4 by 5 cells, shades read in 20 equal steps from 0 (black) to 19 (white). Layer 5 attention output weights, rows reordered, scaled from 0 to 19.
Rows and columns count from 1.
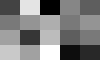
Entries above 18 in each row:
0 0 0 1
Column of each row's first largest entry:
2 3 3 3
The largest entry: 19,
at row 4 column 3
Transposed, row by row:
5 9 12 15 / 17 11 4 12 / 0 13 14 19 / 10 9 7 1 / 7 11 9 3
